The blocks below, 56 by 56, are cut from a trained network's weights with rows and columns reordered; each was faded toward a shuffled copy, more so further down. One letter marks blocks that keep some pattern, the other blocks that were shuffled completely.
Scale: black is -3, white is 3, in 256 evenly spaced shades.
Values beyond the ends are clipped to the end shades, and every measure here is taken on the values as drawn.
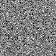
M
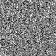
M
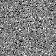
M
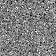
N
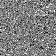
M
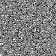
M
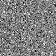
M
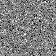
N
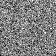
N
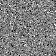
M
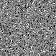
N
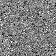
N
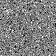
N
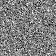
N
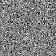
M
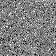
N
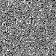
M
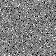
N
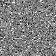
M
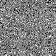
M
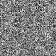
M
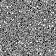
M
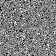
N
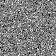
N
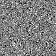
M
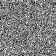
N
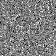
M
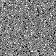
N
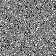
N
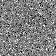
N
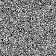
N
